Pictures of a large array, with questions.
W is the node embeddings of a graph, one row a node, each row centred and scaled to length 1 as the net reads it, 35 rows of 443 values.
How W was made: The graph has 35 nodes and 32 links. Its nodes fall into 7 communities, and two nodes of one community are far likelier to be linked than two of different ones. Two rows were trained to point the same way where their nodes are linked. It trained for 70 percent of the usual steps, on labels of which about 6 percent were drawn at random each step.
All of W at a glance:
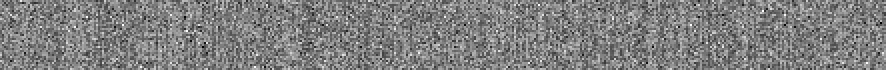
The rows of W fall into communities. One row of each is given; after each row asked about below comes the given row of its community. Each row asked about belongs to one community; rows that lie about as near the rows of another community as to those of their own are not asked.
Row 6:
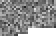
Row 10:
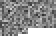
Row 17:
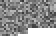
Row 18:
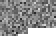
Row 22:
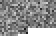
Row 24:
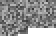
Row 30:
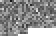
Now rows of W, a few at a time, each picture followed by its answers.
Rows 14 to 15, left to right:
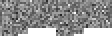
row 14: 18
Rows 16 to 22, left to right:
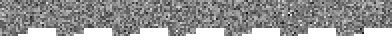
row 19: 10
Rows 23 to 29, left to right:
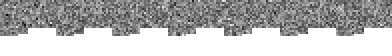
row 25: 17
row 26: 22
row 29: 24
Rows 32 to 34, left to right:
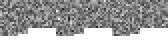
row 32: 10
